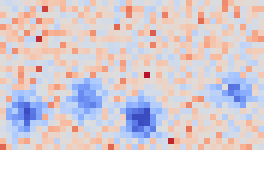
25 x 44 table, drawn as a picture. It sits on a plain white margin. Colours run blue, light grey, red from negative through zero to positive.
On average the colour sits 50% of the way up the scale. The ninth with the lowest average is the bottom middle. Neither half mirrors the other. There are four dips.
